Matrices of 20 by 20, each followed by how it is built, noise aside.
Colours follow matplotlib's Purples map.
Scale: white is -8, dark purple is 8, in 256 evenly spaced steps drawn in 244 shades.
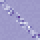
banded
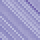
Toeplitz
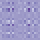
low rank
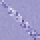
banded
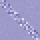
banded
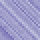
Toeplitz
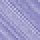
Toeplitz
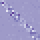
banded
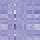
low rank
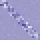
banded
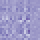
low rank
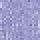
low rank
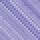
Toeplitz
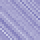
Toeplitz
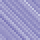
Toeplitz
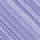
Toeplitz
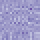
low rank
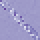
banded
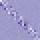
banded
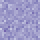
low rank
